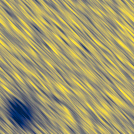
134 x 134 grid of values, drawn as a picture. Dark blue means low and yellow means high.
The halves do not mirror each other. One dip sinks in the bottom left. No single row or column stands out from its neighbours. Streaks slant down to the right. The ninth with the lowest average is the bottom left.
